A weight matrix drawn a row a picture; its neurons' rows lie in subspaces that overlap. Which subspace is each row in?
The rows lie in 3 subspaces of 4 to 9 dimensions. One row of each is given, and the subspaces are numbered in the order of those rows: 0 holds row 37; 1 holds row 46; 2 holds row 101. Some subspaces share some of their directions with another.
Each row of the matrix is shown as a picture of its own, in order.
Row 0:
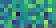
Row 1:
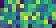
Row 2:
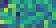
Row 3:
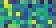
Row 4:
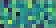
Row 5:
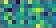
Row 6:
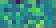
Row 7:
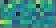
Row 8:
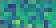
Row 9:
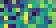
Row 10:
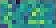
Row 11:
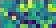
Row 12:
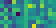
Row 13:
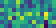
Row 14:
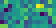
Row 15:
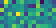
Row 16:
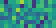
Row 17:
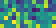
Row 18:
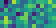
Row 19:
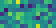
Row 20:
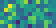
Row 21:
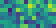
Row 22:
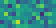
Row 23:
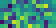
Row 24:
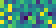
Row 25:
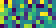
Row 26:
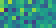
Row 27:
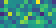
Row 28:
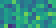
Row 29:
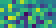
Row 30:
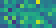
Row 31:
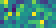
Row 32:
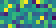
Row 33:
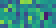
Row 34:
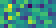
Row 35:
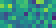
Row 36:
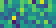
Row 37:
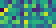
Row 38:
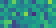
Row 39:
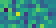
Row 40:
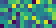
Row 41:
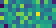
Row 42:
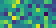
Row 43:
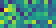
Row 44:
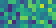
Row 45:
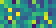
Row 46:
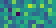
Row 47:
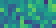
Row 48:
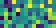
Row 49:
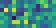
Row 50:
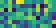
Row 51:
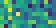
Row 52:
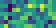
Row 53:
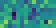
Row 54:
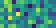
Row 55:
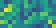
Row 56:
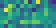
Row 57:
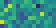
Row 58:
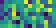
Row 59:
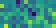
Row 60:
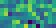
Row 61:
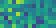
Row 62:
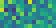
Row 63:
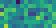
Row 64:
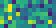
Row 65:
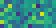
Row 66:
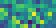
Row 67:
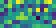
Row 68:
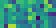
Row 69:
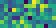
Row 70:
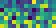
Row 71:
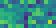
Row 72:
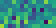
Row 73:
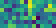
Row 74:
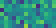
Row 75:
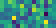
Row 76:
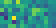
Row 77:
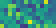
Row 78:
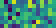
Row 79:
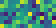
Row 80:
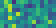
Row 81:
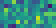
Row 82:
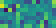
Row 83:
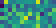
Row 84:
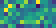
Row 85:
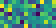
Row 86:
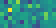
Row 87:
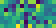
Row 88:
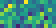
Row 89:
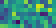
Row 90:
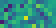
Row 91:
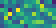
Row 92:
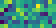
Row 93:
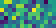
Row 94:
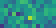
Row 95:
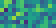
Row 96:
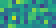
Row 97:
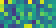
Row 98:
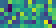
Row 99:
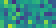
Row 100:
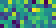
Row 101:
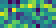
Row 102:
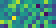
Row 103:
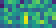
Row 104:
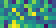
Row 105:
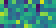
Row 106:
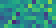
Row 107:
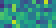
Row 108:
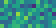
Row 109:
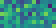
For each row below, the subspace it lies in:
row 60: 2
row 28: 2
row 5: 0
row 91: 0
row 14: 1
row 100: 2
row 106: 1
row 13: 2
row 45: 0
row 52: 2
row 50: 2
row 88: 2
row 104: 2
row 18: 2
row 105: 1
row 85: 0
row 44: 0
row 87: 0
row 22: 2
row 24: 0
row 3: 0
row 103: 0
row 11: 2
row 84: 0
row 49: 0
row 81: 2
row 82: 0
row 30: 0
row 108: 0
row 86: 0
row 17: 2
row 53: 2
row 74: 0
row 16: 0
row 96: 2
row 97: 1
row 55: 0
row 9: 2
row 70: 2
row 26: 1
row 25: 1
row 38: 2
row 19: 2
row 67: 2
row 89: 1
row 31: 0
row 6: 0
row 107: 0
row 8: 1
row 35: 0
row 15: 0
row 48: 0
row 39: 0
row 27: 0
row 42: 2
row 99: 2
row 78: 1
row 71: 0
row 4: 0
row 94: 2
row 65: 0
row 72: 2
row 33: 0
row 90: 2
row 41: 0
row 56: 0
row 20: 1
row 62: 1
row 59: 2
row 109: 0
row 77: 2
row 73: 2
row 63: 2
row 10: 0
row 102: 2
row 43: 1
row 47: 2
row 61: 0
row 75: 2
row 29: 0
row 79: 0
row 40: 0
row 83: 0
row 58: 1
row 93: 2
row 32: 0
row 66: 2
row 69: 2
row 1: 0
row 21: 2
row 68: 2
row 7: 2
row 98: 0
